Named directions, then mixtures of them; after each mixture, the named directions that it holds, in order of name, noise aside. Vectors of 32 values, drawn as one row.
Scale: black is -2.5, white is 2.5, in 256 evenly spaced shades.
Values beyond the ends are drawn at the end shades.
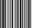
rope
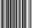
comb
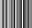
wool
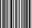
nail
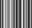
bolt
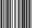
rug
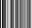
nail, rope, rug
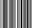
bolt, comb, wool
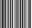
comb, rope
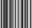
bolt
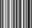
bolt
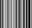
bolt, nail, rug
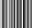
wool
